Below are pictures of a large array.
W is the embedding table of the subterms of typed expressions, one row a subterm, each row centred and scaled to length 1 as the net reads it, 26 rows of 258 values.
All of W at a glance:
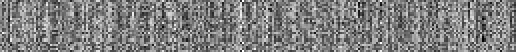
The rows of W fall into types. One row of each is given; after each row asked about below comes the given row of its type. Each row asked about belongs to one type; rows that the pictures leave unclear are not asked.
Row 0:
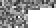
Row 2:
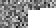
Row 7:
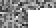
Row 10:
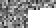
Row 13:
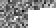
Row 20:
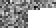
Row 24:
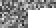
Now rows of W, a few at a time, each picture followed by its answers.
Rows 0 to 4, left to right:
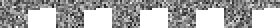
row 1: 7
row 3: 13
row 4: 24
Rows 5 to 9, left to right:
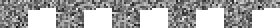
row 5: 2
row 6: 7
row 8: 13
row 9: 20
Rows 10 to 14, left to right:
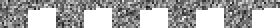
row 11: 20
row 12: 13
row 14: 24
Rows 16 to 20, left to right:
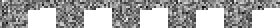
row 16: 10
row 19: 20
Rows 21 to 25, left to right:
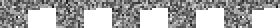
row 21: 0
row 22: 24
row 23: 7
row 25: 0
